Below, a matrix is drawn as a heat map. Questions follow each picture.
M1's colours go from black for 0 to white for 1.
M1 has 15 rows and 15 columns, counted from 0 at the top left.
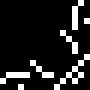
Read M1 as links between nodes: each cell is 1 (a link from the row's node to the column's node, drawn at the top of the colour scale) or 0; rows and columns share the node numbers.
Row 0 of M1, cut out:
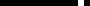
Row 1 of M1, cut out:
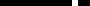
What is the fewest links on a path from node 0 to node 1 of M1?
3
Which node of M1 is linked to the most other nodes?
node 12
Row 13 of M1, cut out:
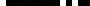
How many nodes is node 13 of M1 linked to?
3
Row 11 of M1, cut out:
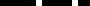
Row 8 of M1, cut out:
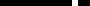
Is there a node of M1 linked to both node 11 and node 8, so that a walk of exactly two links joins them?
yes
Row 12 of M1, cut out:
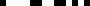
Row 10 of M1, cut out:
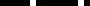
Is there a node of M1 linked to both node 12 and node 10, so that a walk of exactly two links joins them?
yes
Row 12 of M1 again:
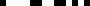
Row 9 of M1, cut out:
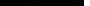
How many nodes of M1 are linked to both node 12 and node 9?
0
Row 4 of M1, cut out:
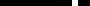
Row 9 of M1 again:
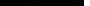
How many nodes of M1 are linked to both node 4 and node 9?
0
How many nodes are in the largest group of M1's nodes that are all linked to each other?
2
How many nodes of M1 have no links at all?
0
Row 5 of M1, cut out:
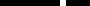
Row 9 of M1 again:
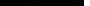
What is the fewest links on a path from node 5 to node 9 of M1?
6
